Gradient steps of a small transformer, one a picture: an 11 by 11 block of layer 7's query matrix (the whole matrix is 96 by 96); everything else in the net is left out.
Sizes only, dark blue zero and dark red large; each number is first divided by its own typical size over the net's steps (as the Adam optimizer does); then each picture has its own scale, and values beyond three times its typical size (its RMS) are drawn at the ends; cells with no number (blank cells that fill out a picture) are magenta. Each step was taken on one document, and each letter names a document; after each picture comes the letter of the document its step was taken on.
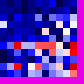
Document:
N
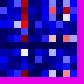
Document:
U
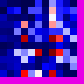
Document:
U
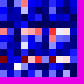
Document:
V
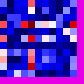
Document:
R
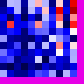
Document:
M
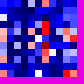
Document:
M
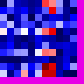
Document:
N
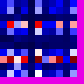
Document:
V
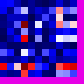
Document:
V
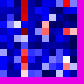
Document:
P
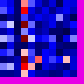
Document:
R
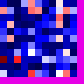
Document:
V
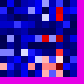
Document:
V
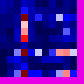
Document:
U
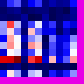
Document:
M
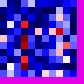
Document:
R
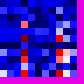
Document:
U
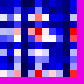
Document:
N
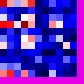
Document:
R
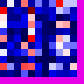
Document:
P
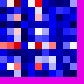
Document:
N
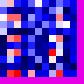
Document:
M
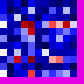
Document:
R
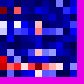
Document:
V
